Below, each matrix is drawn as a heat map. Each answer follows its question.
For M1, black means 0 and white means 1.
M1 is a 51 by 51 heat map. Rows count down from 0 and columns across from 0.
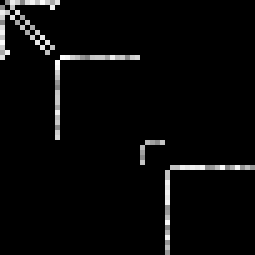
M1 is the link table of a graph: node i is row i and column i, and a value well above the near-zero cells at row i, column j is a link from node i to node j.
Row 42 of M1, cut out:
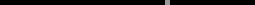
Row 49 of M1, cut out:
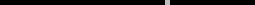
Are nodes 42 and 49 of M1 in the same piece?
yes
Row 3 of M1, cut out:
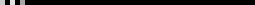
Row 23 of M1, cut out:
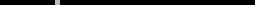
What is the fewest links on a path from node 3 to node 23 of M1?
3
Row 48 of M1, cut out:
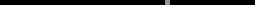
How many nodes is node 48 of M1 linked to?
1
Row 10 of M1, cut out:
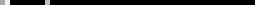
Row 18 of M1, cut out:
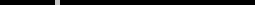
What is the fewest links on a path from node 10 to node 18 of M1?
3
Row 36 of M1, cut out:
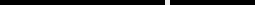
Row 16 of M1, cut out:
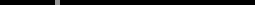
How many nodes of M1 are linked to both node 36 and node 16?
0
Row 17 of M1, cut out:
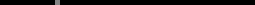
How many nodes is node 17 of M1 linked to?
1
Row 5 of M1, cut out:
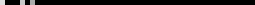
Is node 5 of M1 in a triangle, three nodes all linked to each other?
yes
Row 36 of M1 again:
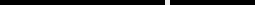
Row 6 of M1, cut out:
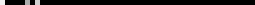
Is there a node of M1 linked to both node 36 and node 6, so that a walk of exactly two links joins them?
no
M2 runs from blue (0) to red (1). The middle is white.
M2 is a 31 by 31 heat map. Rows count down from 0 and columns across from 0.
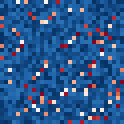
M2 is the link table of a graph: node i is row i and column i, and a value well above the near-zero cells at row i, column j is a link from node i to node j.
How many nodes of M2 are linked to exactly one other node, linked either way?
1
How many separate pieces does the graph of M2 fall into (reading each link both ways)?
2
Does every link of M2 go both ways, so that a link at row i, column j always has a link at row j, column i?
yes
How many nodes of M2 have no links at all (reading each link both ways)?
1
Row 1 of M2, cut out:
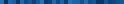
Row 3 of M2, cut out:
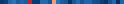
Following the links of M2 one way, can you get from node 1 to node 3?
no
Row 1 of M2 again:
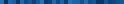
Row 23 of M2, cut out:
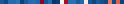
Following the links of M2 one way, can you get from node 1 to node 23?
no
